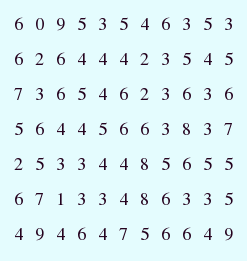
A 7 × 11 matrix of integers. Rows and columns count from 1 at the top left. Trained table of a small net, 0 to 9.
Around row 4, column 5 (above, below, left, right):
4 4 4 6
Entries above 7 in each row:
1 0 0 1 1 1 2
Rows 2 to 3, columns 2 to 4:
2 6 4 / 3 6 5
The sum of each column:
36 32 33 30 27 36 35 32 37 27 40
